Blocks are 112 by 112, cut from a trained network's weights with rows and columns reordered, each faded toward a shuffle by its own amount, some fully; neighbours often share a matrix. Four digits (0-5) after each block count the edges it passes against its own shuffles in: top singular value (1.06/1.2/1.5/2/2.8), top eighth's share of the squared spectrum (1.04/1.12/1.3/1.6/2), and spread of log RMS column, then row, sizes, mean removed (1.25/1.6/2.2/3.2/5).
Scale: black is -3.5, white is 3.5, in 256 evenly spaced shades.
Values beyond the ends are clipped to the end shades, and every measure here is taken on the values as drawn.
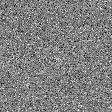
0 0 0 0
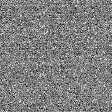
2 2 2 0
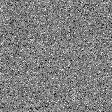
1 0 0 0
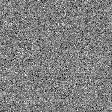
2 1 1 0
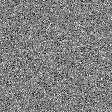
0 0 0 0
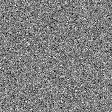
0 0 0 0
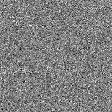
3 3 0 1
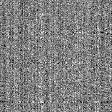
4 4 1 3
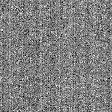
3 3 1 2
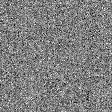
1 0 0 0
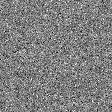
0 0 0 0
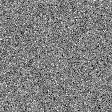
0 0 0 0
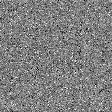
1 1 1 0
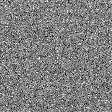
1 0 0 0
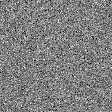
2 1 0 1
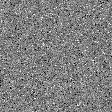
1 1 0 0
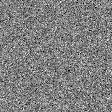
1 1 0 0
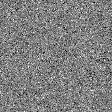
1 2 0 1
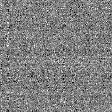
2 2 2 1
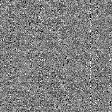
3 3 3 0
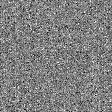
1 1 0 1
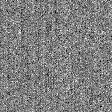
2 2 0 1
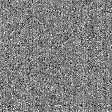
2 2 0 1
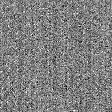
2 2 0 1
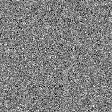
2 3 0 2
